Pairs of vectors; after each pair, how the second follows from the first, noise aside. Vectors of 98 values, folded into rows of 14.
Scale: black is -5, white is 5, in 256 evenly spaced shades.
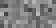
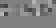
partly zeroed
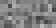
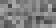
copied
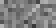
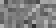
copied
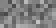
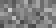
wrapped around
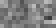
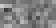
reversed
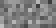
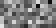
scaled up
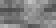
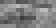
wrapped around
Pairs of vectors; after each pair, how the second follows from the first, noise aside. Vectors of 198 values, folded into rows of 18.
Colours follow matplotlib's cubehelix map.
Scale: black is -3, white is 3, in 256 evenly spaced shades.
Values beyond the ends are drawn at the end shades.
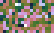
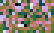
negated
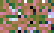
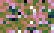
negated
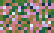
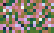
reversed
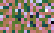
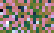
reversed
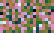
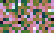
reversed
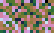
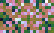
negated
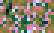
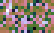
negated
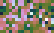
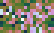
reversed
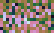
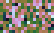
sign-scrambled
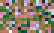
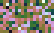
negated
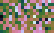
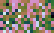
reversed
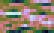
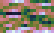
negated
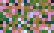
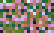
reversed
